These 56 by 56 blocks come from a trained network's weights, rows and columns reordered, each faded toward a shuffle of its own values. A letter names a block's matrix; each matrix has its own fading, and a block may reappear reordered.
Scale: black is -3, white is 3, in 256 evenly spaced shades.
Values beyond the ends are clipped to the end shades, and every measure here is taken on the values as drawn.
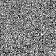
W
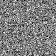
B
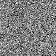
W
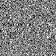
W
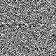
W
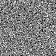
B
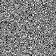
B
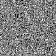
B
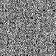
W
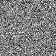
W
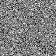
W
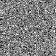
B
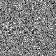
B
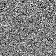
B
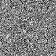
B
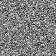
W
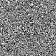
W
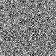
B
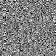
B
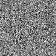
W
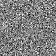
W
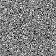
B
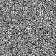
W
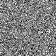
B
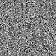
B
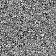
W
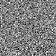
W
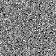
B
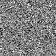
W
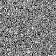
W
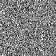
W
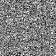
W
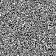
W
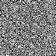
W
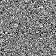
W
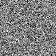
B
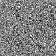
B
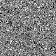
B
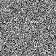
W
